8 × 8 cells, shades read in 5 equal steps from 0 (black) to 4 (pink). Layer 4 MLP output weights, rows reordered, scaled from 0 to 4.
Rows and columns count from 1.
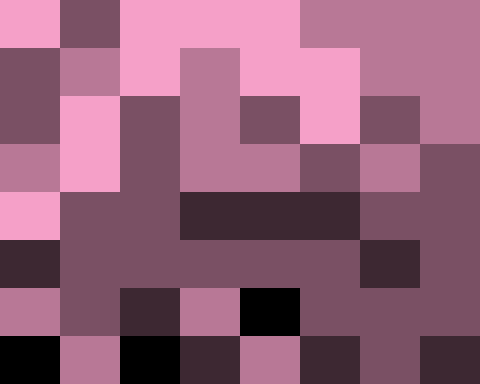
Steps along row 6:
up same same same same down up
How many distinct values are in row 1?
3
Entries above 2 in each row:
7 7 4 5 1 0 2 2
